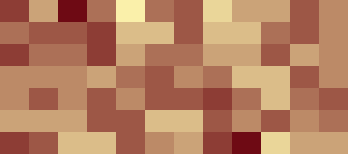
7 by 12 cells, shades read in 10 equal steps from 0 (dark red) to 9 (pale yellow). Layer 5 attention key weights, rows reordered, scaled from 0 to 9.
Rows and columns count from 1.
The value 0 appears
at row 1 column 3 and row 7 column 9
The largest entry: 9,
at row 1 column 5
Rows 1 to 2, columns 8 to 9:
8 6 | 7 7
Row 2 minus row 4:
-1 -2 -2 -4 3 4 -2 3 0 -3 0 0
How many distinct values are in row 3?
5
